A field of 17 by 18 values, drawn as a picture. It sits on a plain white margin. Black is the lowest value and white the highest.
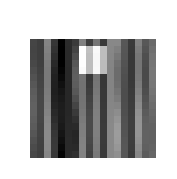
Roughest part: top middle. Ninth with the highest average: top middle. Odd patch: higher, in the top middle. Grain: streaks running down.
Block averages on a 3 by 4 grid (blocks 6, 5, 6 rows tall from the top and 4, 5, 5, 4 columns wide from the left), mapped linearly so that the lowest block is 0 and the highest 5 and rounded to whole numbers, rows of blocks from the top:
1252 | 1032 | 2033
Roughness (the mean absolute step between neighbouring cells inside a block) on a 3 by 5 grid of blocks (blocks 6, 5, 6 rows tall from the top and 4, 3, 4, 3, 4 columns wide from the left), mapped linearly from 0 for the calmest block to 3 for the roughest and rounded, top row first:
11301 / 10101 / 10111
